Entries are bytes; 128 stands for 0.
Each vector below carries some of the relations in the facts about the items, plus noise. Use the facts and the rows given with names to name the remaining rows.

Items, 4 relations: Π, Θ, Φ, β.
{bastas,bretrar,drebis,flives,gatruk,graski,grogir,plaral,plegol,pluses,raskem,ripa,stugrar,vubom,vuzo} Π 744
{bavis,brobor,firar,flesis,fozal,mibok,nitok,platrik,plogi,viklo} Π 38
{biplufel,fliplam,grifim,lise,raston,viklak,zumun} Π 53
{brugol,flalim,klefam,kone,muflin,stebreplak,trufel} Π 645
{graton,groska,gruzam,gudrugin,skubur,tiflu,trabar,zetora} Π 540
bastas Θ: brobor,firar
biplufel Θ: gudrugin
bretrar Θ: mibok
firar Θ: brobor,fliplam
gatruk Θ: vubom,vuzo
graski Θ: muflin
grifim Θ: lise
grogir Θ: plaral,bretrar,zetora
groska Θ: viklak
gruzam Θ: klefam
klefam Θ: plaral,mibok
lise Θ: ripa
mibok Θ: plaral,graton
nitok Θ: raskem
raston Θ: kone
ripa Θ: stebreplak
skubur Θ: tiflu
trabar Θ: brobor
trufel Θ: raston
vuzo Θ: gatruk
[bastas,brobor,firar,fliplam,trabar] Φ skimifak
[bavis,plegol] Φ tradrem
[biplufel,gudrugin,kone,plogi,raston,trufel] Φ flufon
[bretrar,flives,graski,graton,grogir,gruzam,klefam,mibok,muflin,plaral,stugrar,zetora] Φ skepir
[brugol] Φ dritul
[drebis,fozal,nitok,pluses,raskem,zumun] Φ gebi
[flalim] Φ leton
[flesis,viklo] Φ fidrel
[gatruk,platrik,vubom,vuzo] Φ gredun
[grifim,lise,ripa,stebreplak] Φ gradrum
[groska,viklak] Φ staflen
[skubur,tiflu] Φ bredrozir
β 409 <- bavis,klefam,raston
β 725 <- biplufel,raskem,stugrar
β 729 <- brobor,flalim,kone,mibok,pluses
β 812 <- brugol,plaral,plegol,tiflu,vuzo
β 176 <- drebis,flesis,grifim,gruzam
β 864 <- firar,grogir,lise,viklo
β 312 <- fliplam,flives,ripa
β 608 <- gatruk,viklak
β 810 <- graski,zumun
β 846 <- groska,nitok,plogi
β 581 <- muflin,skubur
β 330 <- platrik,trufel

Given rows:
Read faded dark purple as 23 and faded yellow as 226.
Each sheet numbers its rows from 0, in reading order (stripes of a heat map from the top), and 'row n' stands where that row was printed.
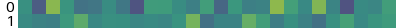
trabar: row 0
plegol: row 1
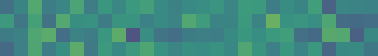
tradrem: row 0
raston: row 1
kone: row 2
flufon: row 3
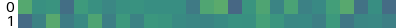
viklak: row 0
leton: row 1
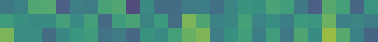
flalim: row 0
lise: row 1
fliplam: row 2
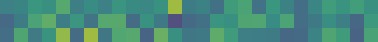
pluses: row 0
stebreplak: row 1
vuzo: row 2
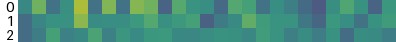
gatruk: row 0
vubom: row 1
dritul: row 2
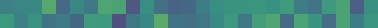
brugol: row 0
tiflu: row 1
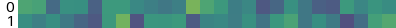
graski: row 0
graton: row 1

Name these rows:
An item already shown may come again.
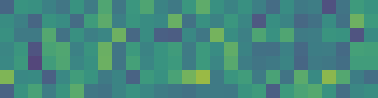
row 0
skepir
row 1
plaral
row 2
trufel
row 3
stugrar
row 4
stugrar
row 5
fliplam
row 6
fozal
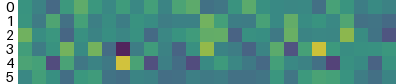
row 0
raskem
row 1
raston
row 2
zumun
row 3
firar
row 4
muflin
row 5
bavis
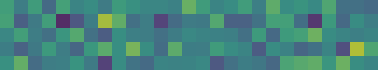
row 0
raston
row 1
klefam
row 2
platrik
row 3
bretrar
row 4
flesis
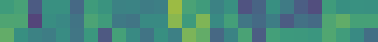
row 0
graski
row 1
flives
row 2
grifim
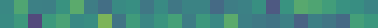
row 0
viklo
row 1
stugrar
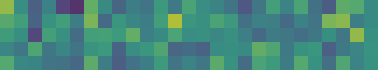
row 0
gruzam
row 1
ripa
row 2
grogir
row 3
gudrugin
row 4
groska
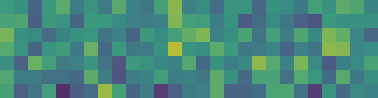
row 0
drebis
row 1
graski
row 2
fliplam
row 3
ripa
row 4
trabar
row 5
groska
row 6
klefam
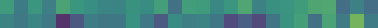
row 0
biplufel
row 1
mibok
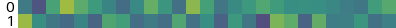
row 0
bastas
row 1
skubur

